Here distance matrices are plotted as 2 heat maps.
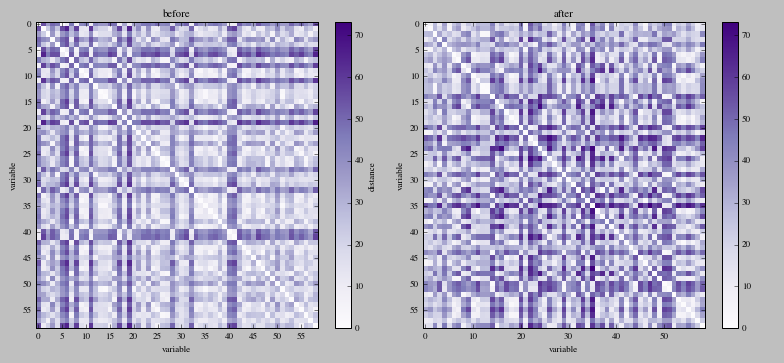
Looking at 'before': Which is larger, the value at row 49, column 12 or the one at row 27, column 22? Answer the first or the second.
the second
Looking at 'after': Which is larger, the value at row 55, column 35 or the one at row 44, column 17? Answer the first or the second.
the first
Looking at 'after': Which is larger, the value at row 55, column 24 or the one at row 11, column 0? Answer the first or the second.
the second
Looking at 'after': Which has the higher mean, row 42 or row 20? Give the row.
20
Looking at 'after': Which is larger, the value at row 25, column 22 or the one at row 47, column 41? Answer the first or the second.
the first
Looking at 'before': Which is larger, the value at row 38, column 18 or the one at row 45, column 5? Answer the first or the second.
the second
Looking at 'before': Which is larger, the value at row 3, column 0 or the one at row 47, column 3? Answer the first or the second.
the first
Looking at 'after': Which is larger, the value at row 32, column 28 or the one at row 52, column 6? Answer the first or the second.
the second
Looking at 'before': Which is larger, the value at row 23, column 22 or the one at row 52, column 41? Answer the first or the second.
the second
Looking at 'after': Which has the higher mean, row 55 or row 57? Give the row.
55
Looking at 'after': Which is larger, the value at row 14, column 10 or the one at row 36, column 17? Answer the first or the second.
the first
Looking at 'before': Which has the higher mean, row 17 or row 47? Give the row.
17
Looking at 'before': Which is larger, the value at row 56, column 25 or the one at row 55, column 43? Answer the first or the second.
the first
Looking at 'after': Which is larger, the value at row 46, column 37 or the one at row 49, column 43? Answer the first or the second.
the first
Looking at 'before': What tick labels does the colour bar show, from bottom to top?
0, 10, 20, 30, 40, 50, 60, 70
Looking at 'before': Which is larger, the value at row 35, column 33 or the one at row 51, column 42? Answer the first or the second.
the second
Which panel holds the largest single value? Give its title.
after
